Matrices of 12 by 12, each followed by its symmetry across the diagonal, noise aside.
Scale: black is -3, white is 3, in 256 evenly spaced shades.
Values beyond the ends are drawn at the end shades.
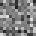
antisymmetric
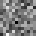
neither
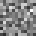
neither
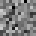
neither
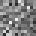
neither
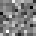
antisymmetric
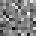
antisymmetric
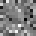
antisymmetric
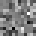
antisymmetric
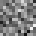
antisymmetric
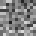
neither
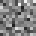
neither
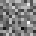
antisymmetric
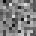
neither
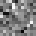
antisymmetric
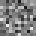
antisymmetric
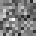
neither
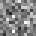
neither
